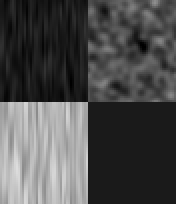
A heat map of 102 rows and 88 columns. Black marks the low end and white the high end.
The table splits into 2 rows of 2 panels. Panel 1,1: very low, streaked downward, faint in contrast. Panel 1,2: low, blotchy. Panel 2,1: high, streaked downward. Panel 2,2: very low, flat.
